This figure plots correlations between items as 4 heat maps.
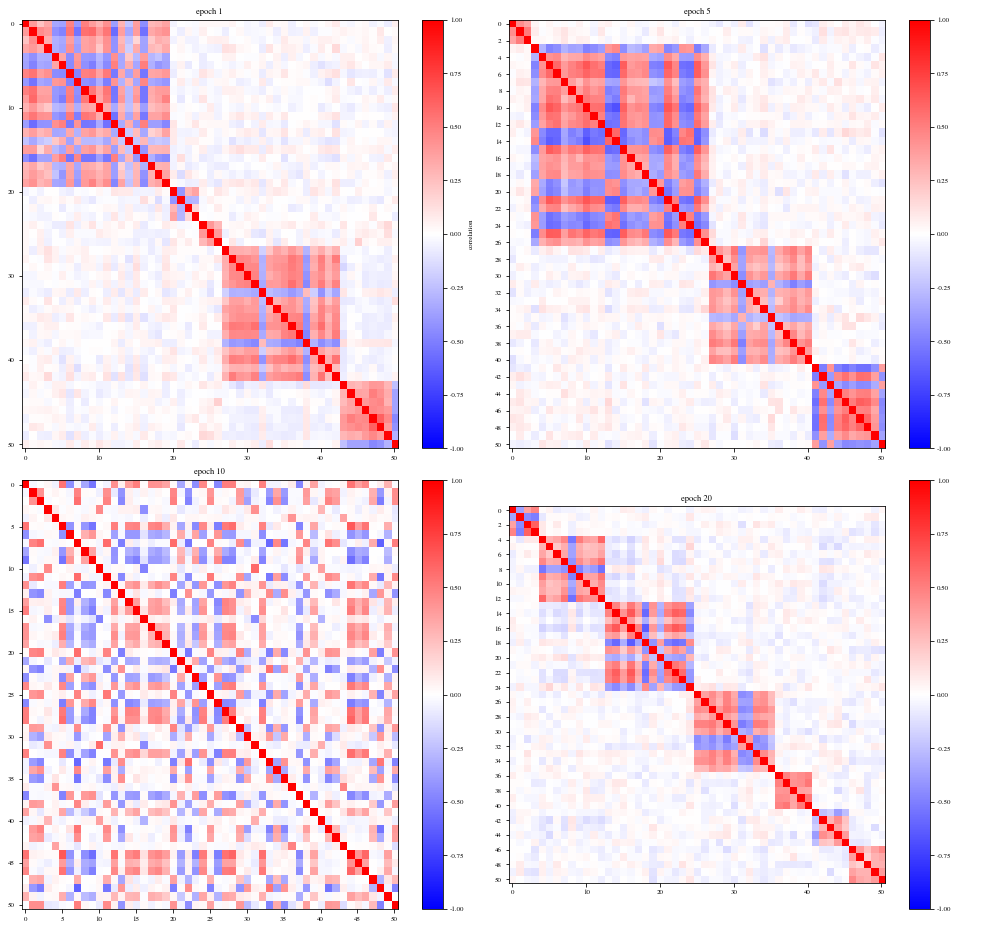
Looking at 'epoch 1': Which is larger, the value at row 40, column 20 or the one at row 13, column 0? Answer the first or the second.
the second
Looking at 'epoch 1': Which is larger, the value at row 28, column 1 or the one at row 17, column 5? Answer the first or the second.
the first
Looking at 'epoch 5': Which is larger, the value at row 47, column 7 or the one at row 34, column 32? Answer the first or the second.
the second
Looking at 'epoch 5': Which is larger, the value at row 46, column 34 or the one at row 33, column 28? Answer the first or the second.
the second
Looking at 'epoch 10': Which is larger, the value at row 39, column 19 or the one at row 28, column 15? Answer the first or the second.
the second
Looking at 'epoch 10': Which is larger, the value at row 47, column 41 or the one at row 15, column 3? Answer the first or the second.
the first
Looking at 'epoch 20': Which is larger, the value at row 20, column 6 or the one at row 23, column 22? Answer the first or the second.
the second
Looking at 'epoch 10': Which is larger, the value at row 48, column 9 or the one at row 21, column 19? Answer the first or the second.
the first
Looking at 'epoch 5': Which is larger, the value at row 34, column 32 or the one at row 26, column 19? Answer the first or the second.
the first
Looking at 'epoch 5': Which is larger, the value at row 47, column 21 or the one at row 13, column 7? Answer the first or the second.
the first
